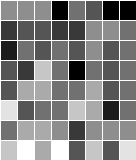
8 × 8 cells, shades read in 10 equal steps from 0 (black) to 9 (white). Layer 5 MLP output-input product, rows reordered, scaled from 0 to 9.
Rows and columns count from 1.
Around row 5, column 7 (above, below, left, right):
3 1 6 4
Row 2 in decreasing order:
5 5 4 3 3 2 2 2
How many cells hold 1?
2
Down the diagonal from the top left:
5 3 3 4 4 6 5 8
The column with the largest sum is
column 6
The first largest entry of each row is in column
1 6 6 3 2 1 2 2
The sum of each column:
33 38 40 32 25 41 23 33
